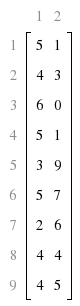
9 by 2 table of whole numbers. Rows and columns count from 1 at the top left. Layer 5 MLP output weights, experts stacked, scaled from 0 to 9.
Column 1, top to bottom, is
5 4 6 5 3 5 2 4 4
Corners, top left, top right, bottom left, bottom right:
5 1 4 5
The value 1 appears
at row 1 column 2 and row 4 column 2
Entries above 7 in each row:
0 0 0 0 1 0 0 0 0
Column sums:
38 36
